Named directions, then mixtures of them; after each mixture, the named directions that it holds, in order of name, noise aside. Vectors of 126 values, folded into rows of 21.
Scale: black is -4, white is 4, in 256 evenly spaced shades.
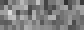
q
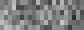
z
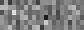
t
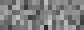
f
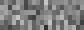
f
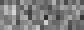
q, t, z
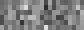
f, q, z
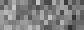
q, z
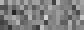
t, z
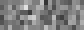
f, q, z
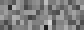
f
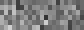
t, z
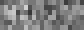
q, t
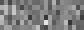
f, t, z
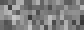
f, q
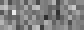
t
